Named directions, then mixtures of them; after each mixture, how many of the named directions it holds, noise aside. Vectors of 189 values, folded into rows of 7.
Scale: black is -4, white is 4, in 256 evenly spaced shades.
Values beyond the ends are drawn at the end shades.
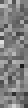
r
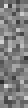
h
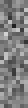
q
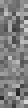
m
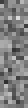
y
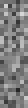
two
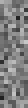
three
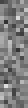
three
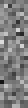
three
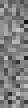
three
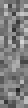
two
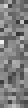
two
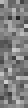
one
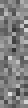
two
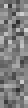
three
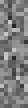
two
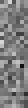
one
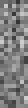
two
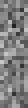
two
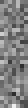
three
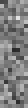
one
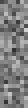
three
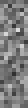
three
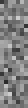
one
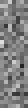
two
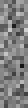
three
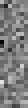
two
